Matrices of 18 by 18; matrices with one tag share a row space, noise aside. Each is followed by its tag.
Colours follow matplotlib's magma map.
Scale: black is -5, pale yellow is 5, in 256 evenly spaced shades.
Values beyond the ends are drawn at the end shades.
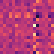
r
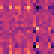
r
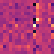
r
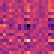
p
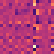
r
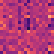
p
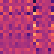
r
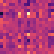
p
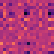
p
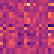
p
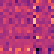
r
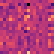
p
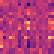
p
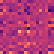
p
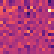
p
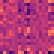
p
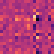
r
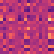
p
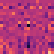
p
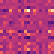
p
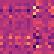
r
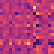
r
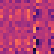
r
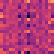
p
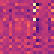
r
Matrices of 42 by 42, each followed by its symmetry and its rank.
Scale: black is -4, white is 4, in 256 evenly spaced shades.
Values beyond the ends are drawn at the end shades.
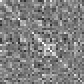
symmetric, rank five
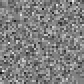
antisymmetric, full rank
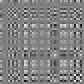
symmetric, rank two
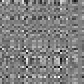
neither, rank three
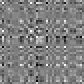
symmetric, rank three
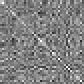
symmetric, rank five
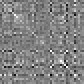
symmetric, rank five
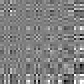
symmetric, rank two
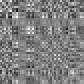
symmetric, rank three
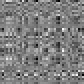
neither, rank three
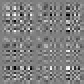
symmetric, rank two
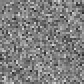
antisymmetric, full rank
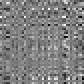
neither, rank three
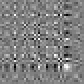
symmetric, rank three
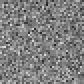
antisymmetric, full rank
